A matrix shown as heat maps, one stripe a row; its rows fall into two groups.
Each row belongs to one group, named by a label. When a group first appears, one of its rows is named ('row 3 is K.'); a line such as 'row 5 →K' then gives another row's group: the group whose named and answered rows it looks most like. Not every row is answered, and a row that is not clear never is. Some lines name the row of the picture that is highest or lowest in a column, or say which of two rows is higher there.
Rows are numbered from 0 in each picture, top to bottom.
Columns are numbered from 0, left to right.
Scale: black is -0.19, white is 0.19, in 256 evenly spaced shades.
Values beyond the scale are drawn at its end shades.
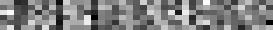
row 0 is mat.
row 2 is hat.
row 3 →mat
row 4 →mat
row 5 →hat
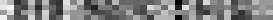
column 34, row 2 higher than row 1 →No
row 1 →hat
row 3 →hat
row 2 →hat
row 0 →hat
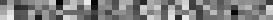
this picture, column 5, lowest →3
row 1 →mat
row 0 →mat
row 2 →hat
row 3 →hat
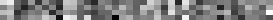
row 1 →mat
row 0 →hat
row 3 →mat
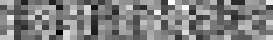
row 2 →mat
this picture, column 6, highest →3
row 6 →mat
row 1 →mat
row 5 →mat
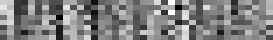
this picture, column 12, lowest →1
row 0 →hat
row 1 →hat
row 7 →mat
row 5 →mat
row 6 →mat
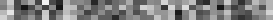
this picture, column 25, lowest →2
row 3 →hat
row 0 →hat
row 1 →mat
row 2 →hat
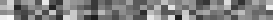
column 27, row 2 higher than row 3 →No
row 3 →hat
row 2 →mat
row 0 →hat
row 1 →hat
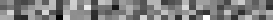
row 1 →mat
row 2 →hat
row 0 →mat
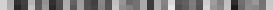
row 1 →hat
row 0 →hat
